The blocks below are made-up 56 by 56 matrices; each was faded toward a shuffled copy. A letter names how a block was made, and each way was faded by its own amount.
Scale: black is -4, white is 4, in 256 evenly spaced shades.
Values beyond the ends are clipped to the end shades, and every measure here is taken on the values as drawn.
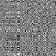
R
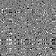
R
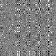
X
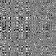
X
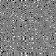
R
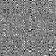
R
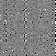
X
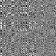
X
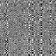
X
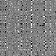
X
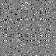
R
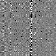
X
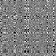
X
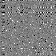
R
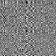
X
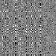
X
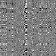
X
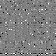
R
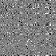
R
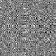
R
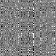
X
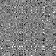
R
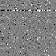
R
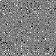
R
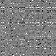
R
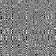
X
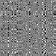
X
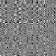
X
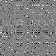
R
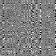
X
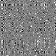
R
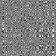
X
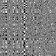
X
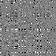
R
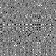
R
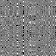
X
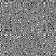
R
